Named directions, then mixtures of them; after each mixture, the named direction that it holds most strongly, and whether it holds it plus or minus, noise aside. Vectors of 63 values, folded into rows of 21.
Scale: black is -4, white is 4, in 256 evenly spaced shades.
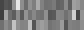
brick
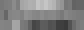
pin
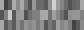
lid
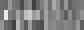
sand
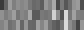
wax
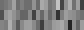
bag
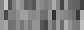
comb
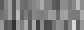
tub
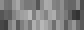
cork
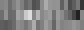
cork, plus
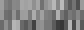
bag, minus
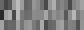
lid, plus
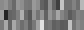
bag, minus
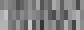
cork, minus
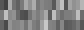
comb, minus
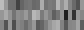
wax, minus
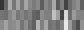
wax, plus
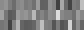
bag, minus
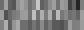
bag, minus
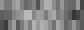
cork, plus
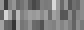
sand, plus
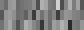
bag, plus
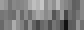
pin, plus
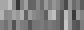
brick, minus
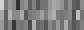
brick, minus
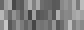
cork, minus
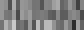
tub, minus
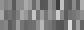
bag, minus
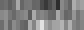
pin, minus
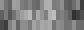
cork, plus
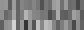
tub, minus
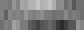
pin, plus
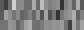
bag, plus
